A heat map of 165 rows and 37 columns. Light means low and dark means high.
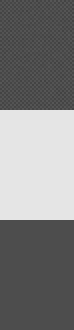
It is made of 3 by 1 panels. Panel 1,1: high, checkered, faint in contrast. Panel 2,1: very low, flat. Panel 3,1: high, flat.
